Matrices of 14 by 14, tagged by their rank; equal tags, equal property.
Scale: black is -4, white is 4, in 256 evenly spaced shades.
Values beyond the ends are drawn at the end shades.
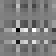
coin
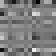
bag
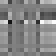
coin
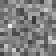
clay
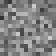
clay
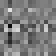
bag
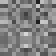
bag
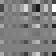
coin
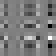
coin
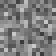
clay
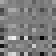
bag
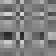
coin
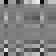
coin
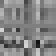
bag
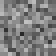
clay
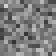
clay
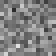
clay
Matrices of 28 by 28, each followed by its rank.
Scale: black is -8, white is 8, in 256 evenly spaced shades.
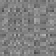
three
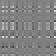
one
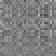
three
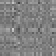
three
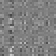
three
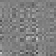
three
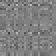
three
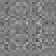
three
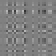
one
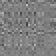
three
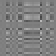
one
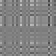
one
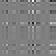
one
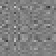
three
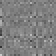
three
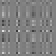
one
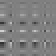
one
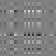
one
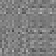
three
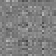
three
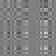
one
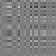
one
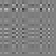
one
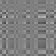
one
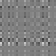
one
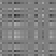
one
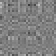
three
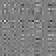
three
